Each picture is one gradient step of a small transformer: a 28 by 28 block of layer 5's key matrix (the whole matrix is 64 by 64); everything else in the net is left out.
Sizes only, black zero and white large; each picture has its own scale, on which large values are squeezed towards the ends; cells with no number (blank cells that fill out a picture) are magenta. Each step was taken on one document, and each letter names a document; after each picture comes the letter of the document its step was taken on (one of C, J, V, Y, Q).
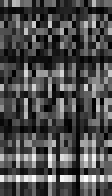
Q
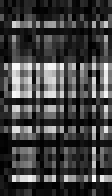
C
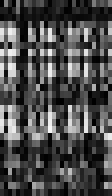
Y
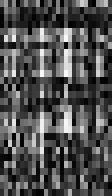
Y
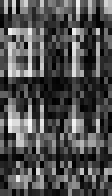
Y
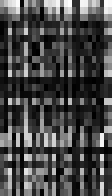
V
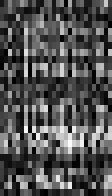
Y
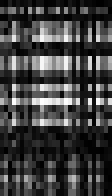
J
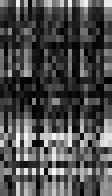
V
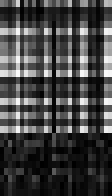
V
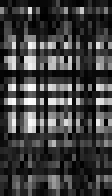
J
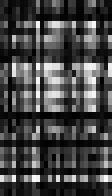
C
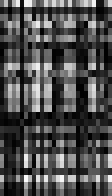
Q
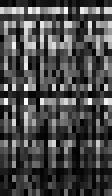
J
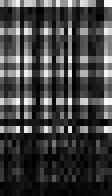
V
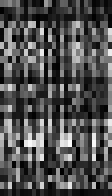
Y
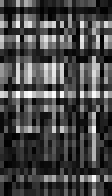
C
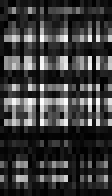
J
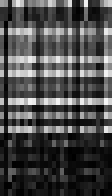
V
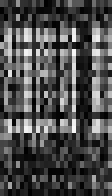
Y
